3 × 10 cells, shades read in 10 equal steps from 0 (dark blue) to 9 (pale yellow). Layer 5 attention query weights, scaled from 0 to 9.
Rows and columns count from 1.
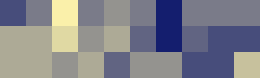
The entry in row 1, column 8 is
4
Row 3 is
6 6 5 6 3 5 5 2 2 7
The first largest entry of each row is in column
3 3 10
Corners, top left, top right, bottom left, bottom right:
2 4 6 7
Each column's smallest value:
2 4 5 4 3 3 0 2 2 2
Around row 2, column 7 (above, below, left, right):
0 5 3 3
